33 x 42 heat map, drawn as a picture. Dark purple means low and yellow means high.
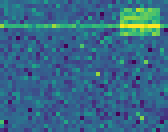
In the top right lies a patch that is higher than the rest. Row 7 stands out from the rest. The ninth with the highest average is the top right. Most values sit low, with a long tail of high ones.
